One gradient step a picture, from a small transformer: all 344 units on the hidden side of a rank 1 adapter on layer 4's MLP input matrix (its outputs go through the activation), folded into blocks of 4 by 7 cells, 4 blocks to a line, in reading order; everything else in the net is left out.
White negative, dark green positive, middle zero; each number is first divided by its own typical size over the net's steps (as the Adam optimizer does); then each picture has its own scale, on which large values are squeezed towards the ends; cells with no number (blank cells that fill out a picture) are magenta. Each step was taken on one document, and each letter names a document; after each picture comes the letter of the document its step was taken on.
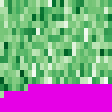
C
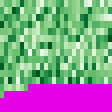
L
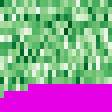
L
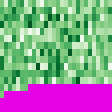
L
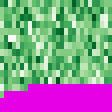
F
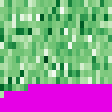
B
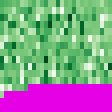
B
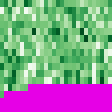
C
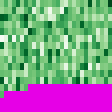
L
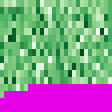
L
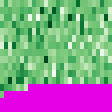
B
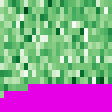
C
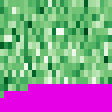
F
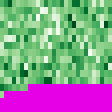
F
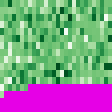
B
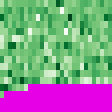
B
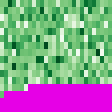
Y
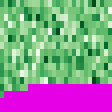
F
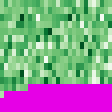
F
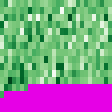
B
